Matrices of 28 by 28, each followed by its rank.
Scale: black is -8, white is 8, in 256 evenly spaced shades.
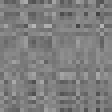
three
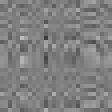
three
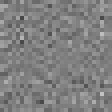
five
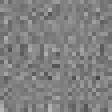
five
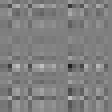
one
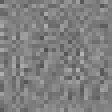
five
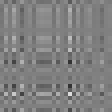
one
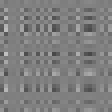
one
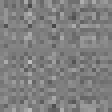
three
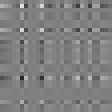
one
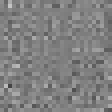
five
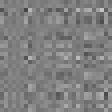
three
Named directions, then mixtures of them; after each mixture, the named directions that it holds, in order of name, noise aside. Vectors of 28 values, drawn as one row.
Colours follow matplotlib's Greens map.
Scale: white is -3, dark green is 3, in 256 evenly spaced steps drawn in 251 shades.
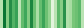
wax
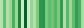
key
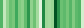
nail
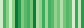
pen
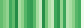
nail, wax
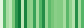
key, pen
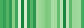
key, wax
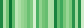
nail, pen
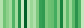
key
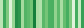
pen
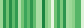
nail, wax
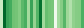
nail, wax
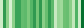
nail, pen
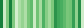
nail, pen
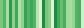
nail, wax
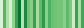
key, pen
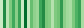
key, wax
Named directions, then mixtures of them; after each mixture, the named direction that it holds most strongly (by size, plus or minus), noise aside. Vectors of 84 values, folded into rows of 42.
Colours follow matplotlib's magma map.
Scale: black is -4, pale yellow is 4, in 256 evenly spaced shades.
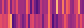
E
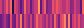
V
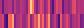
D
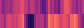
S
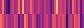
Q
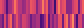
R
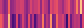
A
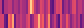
D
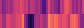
S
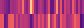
D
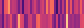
Q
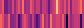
A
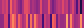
A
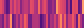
R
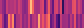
D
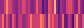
R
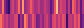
Q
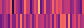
V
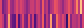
A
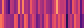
Q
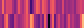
D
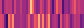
D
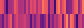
R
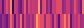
V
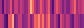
D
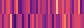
E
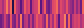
V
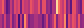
Q
